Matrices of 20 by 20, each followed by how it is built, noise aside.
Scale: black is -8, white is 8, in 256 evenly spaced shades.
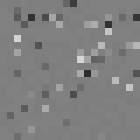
sparse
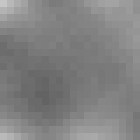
smooth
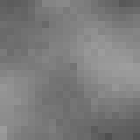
smooth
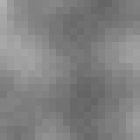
smooth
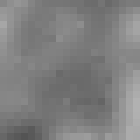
smooth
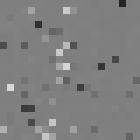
sparse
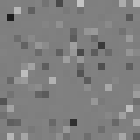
sparse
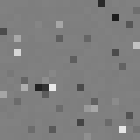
sparse
